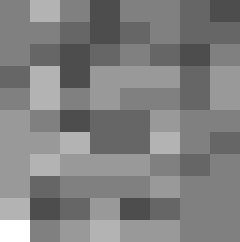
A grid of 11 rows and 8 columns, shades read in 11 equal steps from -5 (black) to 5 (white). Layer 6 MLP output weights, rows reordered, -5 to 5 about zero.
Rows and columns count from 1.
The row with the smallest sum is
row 3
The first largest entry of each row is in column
2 1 1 2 2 1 3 2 1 1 1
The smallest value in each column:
-1 -2 -2 -2 -2 -1 -2 -2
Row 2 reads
0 0 -1 -2 -1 0 -1 -1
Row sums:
-3 -6 -7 2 3 -2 3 5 1 -3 10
